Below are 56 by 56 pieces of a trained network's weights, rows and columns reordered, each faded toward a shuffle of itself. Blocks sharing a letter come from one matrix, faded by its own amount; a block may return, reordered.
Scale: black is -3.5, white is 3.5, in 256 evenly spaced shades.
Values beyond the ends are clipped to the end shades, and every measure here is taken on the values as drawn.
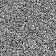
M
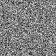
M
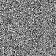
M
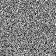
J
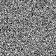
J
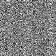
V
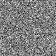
J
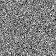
J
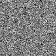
M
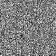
V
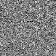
V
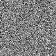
M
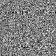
V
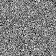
J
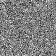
J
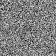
J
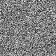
M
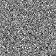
V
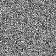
V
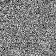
J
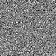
V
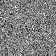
J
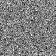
M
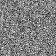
J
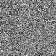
J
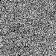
J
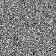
M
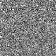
V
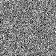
J
